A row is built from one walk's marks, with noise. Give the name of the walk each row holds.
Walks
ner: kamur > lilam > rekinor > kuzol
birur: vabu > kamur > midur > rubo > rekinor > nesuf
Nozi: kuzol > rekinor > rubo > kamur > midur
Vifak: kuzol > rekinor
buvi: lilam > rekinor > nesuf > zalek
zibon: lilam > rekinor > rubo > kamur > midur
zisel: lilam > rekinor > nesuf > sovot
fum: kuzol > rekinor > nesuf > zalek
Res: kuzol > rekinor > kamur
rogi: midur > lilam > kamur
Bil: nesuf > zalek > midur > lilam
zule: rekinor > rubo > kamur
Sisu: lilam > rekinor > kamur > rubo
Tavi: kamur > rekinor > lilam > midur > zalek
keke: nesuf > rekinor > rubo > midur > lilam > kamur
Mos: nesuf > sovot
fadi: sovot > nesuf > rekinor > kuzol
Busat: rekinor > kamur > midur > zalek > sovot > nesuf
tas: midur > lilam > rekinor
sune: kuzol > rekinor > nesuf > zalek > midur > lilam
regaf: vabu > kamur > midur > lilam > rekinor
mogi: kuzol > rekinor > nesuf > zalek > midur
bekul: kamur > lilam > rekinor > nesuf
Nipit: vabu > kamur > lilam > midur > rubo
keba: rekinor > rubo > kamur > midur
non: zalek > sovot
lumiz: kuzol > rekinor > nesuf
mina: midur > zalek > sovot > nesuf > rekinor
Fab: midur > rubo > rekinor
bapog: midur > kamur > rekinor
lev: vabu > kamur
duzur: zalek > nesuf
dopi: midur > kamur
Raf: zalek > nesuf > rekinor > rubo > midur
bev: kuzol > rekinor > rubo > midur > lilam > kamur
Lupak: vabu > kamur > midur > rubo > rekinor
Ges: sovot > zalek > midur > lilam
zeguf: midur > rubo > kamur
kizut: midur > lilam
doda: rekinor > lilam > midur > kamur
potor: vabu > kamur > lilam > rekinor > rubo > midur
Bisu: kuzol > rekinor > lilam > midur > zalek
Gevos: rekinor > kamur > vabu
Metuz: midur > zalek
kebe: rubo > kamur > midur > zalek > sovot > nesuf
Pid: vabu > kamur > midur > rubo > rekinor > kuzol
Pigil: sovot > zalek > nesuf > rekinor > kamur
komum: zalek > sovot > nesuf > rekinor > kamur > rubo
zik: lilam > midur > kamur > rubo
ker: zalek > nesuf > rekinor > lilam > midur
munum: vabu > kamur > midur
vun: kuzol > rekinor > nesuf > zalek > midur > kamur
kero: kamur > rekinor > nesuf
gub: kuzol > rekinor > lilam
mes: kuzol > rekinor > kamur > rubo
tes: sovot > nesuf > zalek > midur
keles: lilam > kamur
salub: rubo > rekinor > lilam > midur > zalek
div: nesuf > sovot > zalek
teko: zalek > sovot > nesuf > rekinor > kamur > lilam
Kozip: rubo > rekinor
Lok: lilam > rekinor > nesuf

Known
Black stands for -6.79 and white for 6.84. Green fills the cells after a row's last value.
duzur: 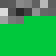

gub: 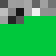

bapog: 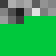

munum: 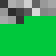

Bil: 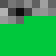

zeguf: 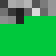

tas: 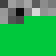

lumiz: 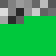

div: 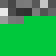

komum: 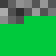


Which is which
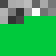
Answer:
Res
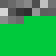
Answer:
non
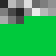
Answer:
regaf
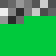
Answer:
fadi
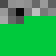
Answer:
vun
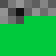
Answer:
Raf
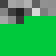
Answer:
dopi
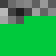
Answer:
Busat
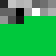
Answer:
bev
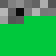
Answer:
mogi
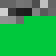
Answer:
tes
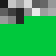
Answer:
potor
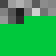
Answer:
Fab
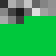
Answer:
rogi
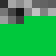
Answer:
keke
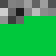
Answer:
Lok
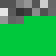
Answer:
Mos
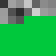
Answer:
keles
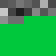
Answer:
mina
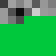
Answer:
kizut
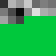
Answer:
doda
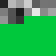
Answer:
Sisu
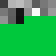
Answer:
Nozi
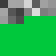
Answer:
Gevos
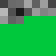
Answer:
teko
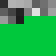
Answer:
keba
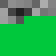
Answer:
Metuz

